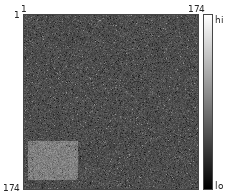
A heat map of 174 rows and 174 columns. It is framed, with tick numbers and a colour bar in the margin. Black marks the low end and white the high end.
Odd patch: higher, in the bottom left. Stripes: none. Average level on the scale: 30%. Ninth with the highest average: bottom left. Mirror symmetry: none.
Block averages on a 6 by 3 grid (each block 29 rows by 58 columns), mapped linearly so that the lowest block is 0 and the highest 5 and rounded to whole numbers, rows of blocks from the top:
000 / 000 / 000 / 000 / 500 / 500
